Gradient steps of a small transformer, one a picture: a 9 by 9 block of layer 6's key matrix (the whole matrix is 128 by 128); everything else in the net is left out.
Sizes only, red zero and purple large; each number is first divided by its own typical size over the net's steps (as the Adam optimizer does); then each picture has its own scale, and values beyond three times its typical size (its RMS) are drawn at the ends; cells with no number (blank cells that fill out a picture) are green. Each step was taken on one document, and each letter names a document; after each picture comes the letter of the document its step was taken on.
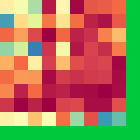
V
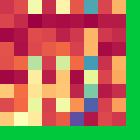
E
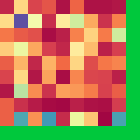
V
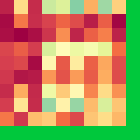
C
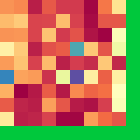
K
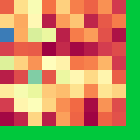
K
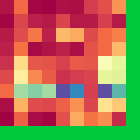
E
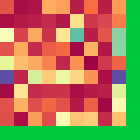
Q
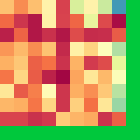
C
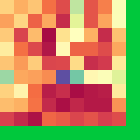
Q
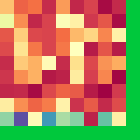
V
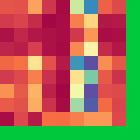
E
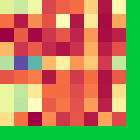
E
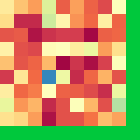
C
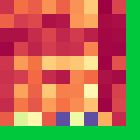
E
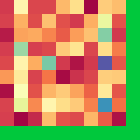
C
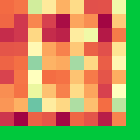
C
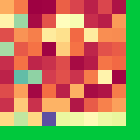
V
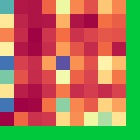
E
